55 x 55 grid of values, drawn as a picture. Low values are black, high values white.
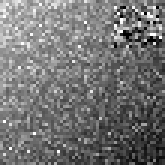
The halves do not mirror each other. The ninth with the highest average is the top left. Values rise toward the top left. Values change most from cell to cell in the top right. Fine speckle covers the field. The ninth with the lowest average is the bottom right. There are no regular stripes. An odd patch, rougher than its surroundings, sits in the top right.
